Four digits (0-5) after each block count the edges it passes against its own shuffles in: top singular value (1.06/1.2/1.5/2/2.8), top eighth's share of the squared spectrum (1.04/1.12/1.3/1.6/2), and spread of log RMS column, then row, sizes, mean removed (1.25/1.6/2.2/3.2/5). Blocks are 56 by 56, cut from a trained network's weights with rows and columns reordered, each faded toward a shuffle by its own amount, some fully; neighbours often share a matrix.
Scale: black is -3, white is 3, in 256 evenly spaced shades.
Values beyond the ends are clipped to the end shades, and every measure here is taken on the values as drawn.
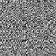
4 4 1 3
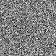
2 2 0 0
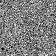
1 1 0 0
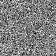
0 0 0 0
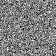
0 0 0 0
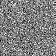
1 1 0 0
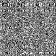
3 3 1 2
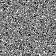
0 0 0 0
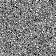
0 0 0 0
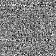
2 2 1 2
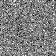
1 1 0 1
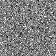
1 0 0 0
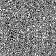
2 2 0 1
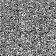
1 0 0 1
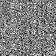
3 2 0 1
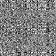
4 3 0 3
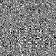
3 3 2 2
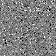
3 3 0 1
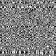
4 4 0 3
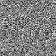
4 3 0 2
